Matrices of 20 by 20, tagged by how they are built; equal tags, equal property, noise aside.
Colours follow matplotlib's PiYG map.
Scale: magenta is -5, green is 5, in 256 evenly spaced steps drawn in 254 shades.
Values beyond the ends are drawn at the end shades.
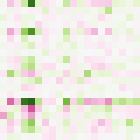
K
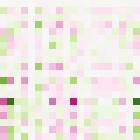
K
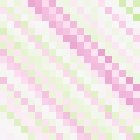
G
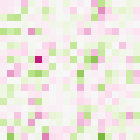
K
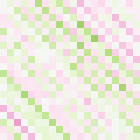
G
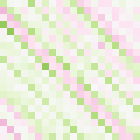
G
